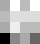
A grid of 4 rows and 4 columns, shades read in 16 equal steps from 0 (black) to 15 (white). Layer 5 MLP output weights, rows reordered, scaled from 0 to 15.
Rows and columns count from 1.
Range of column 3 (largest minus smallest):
3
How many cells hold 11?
4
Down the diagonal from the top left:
10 13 11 6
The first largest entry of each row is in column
2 2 2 3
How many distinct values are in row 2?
2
